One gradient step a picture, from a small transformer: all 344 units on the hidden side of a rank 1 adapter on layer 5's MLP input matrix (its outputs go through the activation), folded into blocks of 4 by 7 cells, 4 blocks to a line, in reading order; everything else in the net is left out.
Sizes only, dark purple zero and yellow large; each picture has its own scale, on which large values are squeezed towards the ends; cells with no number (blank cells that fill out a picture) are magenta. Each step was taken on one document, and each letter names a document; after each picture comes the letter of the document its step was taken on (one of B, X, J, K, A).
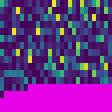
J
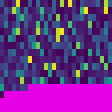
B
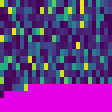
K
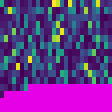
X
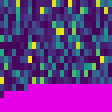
B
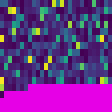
J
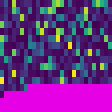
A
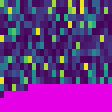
K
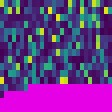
K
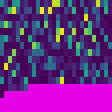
A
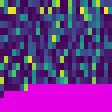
X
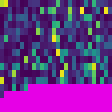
X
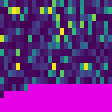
J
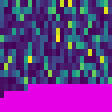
B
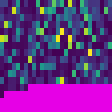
A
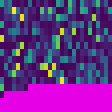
J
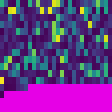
X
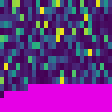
A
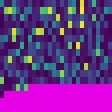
K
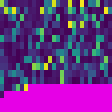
K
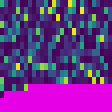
J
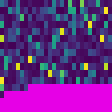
J
